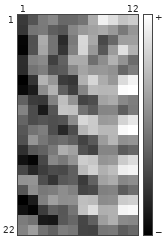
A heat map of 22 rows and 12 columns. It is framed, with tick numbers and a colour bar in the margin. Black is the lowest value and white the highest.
Average level on the scale: 50%. Slope: up to the right. Ninth with the highest average: middle right. Rings: centred on the top right.
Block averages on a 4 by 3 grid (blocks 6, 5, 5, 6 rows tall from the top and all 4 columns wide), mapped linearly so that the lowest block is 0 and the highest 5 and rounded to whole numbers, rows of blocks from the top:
1 3 4 / 0 3 5 / 0 2 5 / 0 2 4
